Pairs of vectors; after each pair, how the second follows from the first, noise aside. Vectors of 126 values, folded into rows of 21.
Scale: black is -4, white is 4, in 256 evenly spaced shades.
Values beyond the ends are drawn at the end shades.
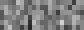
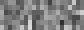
negated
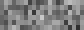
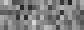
wrapped around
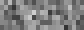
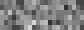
wrapped around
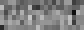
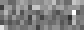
negated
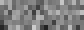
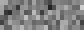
wrapped around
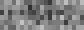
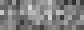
negated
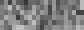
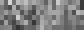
negated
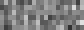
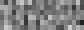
negated
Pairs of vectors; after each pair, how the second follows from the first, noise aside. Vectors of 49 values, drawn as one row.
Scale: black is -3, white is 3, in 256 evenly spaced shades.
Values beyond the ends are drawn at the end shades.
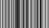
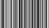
shuffled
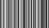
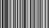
reversed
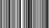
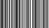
shuffled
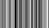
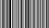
shuffled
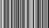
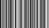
reversed
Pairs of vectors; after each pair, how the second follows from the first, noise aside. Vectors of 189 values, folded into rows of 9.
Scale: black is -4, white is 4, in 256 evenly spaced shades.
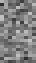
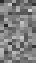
shuffled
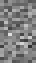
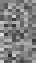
shuffled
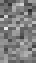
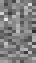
shuffled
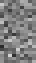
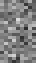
shuffled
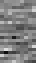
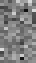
shuffled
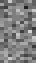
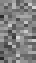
shuffled
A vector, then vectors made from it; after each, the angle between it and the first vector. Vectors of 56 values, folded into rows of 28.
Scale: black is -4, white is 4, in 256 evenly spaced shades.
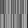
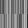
nearly parallel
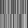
nearly parallel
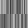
partly opposed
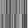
nearly opposite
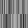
orthogonal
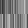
partly aligned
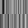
orthogonal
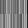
nearly parallel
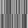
nearly opposite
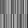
nearly parallel
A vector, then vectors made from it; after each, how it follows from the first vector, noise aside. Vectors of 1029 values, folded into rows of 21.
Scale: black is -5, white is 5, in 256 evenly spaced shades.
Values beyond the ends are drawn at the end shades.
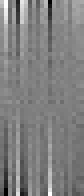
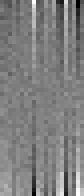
reversed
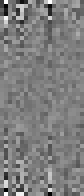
sign-scrambled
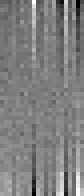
reversed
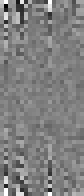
sign-scrambled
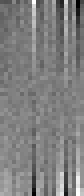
reversed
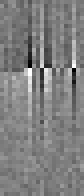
wrapped around
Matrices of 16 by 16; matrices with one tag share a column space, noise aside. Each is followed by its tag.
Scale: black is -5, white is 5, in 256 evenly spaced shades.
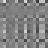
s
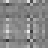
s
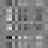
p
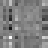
p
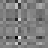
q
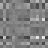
q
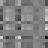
p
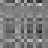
s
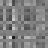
p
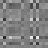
q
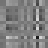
p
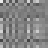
s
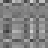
s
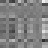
s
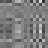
s
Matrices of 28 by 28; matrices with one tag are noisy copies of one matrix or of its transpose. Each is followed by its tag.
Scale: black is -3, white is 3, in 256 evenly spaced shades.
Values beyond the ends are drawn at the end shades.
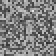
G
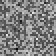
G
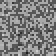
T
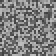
T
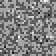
T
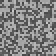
T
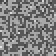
T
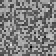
T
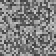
G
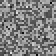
T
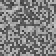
G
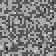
T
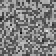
T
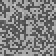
G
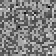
T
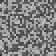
T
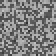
T
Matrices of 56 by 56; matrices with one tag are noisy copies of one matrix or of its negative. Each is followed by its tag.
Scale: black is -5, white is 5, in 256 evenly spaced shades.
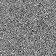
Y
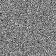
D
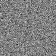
D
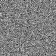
D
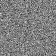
D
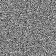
D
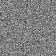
D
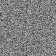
D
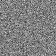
D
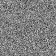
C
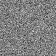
Y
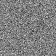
Y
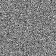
D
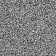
Y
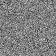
C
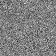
C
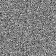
D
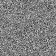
C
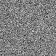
Y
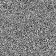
C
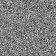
C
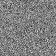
C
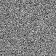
Y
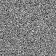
Y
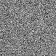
Y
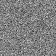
Y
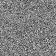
C
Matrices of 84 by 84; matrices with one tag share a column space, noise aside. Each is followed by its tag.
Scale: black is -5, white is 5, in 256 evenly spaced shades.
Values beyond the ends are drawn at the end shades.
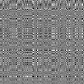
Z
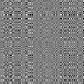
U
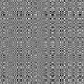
U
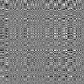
Z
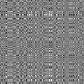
U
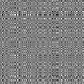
U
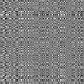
U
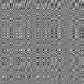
Z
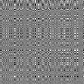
Z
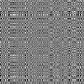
U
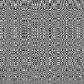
Z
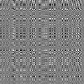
Z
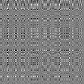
Z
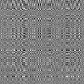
Z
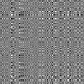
U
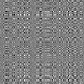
U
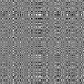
U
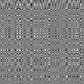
Z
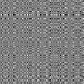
U
